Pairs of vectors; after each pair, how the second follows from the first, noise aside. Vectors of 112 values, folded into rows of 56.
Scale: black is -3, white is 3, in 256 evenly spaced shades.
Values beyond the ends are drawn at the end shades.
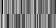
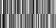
negated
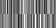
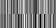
sign-scrambled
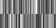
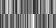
wrapped around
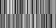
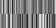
wrapped around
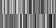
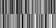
negated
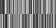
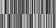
negated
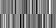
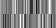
sign-scrambled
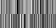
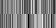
wrapped around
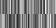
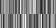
wrapped around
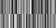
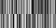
copied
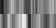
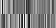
sign-scrambled
